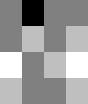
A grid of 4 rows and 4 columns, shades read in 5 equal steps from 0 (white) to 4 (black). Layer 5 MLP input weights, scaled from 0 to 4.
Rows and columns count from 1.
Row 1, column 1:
2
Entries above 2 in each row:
1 0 0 0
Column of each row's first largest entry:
2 1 2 2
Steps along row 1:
up down same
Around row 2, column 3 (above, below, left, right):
2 1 1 1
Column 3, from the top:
2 2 1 2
